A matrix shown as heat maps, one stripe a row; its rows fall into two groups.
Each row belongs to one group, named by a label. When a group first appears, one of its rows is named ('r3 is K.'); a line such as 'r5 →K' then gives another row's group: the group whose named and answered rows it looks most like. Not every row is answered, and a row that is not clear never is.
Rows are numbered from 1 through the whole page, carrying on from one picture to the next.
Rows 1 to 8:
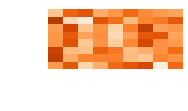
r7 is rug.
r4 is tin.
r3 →tin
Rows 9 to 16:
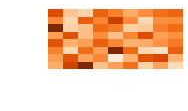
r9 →rug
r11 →rug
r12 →tin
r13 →rug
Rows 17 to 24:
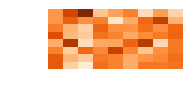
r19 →rug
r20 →rug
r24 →rug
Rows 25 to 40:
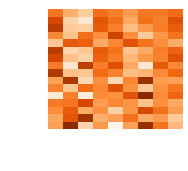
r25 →rug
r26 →rug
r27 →rug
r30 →rug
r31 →rug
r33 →rug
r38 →tin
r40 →tin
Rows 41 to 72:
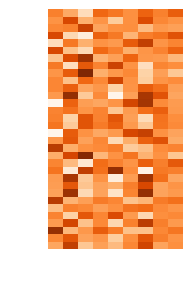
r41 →rug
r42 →tin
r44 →rug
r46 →rug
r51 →tin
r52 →tin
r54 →tin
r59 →rug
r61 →rug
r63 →tin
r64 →tin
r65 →tin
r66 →rug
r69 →tin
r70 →rug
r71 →tin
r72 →tin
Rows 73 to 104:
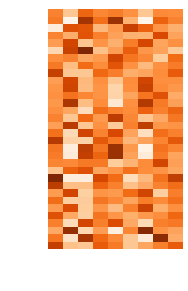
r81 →rug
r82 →tin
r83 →tin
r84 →tin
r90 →rug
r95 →rug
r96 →rug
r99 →tin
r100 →rug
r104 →rug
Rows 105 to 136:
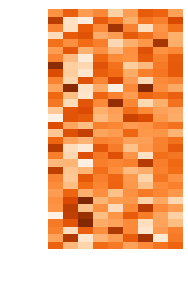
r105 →tin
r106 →rug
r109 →tin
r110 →tin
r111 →rug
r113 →rug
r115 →tin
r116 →rug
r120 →rug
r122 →rug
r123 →rug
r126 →rug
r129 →tin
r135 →tin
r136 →rug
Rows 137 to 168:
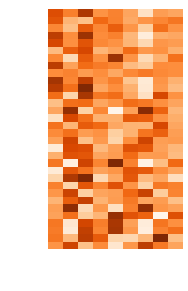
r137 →rug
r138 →rug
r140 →rug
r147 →rug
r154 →tin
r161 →tin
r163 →tin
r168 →tin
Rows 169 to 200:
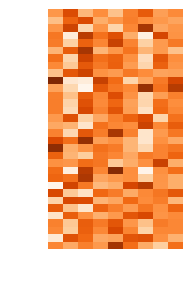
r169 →tin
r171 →tin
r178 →rug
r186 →rug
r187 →rug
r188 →rug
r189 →tin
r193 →rug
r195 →rug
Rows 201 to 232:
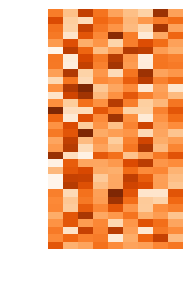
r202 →rug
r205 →tin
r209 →tin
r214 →rug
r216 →tin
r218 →tin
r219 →tin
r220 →rug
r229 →tin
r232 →rug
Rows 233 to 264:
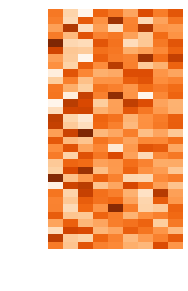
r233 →rug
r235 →tin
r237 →rug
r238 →rug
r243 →rug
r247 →rug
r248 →rug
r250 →rug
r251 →tin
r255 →rug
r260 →rug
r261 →tin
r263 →rug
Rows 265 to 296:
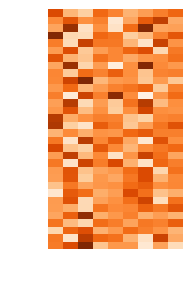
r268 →rug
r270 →tin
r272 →tin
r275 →tin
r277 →tin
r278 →tin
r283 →rug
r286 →tin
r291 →rug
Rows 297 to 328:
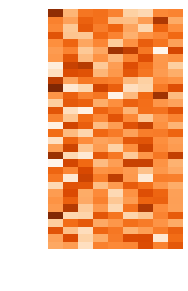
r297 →rug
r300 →rug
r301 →tin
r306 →rug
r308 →tin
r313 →rug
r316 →rug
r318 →rug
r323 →tin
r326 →rug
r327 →tin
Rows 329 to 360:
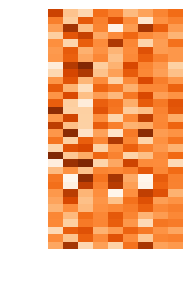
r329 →rug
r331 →tin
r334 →tin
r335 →tin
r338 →tin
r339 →rug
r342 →rug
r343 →tin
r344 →rug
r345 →tin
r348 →rug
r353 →tin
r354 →tin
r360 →tin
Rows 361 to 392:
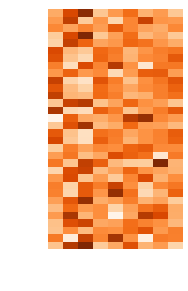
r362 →tin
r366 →rug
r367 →rug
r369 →tin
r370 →rug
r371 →rug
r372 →rug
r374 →rug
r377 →rug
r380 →tin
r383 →tin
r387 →tin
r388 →tin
